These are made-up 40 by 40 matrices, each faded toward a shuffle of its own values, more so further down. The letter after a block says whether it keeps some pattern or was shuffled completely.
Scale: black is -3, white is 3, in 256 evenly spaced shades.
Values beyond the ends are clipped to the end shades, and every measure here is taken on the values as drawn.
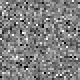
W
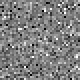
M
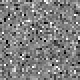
M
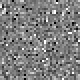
W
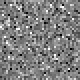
M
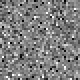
M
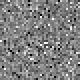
M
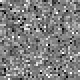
W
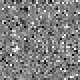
W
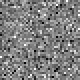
W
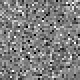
M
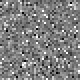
M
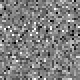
W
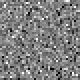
W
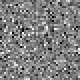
M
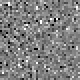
M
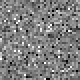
M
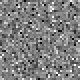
M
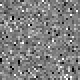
M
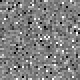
M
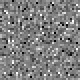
W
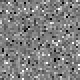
M
